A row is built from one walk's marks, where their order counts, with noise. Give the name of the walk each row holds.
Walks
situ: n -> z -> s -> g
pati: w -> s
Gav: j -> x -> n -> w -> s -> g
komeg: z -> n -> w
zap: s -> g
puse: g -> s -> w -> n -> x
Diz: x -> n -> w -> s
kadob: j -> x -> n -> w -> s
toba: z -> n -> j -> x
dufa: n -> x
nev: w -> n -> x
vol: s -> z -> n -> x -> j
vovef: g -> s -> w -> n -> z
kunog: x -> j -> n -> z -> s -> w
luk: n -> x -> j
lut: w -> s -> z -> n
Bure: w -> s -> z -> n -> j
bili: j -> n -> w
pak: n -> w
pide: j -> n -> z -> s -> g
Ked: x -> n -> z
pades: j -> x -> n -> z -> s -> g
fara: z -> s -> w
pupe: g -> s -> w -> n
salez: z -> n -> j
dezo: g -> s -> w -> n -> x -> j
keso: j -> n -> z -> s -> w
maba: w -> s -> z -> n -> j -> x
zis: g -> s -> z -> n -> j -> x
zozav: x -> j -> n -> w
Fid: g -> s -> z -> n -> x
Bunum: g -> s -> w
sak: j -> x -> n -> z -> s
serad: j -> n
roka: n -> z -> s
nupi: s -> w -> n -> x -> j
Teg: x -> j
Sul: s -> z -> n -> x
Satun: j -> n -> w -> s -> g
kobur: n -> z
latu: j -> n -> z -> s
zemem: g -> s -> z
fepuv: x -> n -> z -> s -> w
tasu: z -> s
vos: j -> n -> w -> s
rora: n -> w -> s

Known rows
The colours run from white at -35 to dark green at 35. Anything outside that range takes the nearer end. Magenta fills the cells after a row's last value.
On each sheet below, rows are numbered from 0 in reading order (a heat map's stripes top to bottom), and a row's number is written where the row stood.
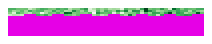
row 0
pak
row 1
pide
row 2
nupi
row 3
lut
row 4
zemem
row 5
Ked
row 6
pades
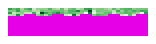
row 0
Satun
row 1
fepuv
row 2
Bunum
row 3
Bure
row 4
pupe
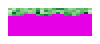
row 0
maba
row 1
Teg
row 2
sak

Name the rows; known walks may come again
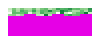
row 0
lut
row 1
Bunum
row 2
salez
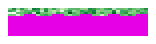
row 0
kobur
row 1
zozav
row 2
Fid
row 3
dufa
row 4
zis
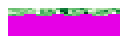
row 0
keso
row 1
fara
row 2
luk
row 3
pati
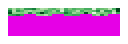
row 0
Teg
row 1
Diz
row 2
pades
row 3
zemem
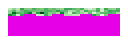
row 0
Sul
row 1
puse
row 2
pak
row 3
roka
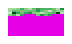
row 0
fepuv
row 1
toba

